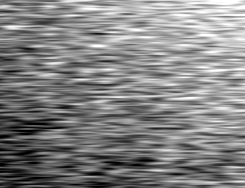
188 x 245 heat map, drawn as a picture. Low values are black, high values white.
Grain: streaks across. Slope: up to the top right. Mirror symmetry: none. Ninth with the highest average: top right. Average level on the scale: 50%.
